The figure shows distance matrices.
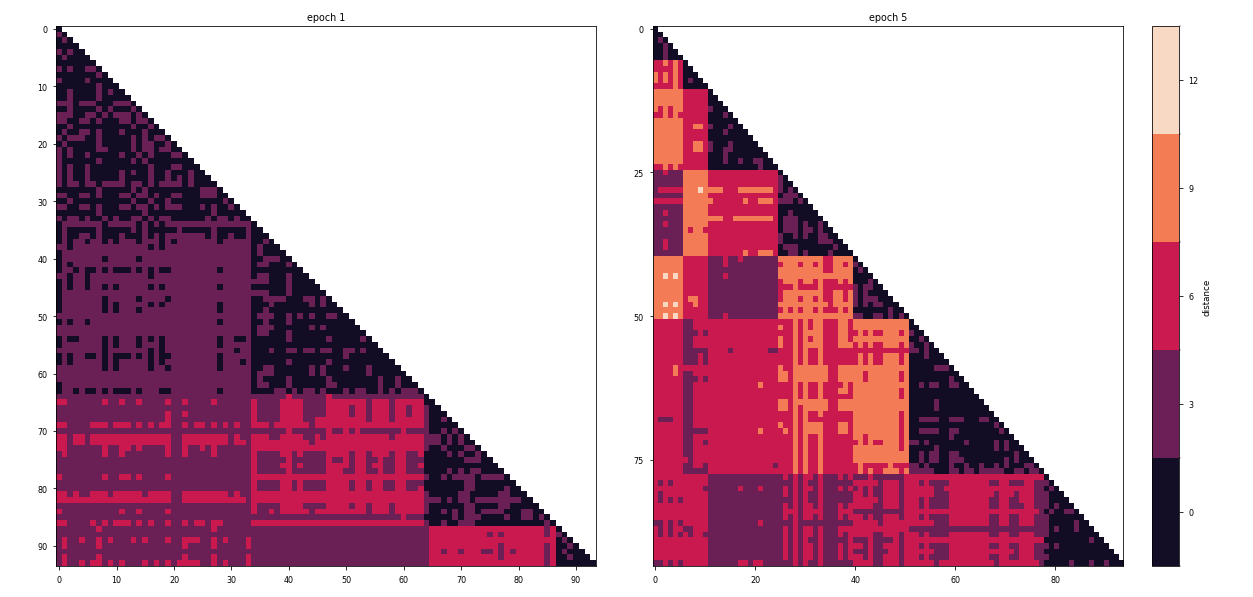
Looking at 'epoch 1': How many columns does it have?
94
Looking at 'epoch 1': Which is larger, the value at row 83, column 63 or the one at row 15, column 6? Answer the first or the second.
the first
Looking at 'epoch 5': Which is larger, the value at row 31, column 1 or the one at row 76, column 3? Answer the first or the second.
the second
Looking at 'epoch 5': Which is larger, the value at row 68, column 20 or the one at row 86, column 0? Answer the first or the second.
the first
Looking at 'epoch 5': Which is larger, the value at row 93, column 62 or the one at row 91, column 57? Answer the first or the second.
the first
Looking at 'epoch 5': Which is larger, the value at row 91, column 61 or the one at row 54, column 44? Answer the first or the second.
the second
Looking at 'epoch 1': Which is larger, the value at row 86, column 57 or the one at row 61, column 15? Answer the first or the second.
the first
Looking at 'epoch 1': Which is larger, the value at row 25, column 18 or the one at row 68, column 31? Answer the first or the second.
the second
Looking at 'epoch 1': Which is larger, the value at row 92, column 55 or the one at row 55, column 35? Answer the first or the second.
the first
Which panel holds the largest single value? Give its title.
epoch 5
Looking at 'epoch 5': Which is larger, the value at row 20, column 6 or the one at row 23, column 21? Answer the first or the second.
the first
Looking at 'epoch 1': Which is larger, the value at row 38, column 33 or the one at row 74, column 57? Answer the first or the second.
the second
